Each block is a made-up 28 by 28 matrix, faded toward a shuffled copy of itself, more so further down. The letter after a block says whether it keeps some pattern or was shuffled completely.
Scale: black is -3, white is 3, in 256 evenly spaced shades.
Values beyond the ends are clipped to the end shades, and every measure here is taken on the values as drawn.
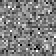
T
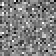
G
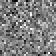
T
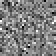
G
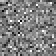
T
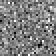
G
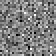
T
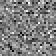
T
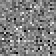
T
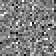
T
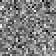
G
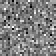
G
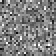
G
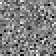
T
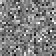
G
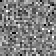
G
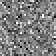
G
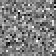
T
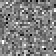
G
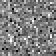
G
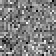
G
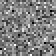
G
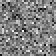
G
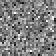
G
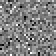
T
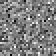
G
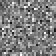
T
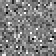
G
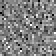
G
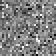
G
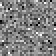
G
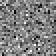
G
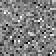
G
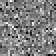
G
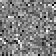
T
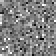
T
